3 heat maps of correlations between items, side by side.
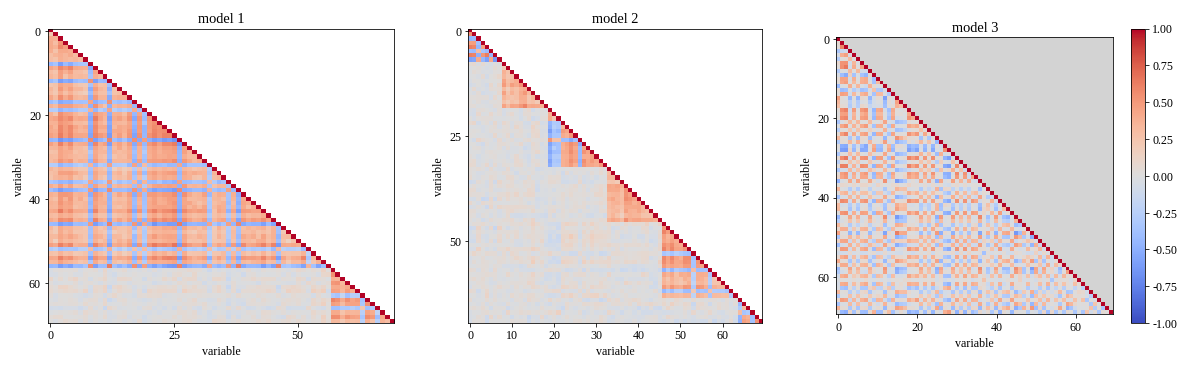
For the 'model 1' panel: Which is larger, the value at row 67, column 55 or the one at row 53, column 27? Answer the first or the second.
the second
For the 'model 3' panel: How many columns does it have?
70
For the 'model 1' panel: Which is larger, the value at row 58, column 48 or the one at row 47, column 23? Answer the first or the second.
the second
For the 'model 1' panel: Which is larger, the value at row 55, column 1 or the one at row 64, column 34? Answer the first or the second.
the first
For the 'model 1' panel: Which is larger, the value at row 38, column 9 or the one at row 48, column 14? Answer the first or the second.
the second
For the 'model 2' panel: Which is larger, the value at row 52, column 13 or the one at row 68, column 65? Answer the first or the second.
the second
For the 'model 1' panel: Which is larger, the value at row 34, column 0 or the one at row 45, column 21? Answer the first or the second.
the second
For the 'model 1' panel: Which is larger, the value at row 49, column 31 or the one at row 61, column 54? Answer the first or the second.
the first
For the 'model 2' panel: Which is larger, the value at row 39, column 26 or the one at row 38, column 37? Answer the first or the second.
the second
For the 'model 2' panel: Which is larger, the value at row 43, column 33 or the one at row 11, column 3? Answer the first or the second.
the first
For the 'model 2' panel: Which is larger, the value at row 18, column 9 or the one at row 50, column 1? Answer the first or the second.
the first
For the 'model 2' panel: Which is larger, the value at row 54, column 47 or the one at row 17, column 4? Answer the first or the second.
the first
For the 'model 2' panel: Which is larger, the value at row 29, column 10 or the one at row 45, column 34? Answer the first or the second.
the second
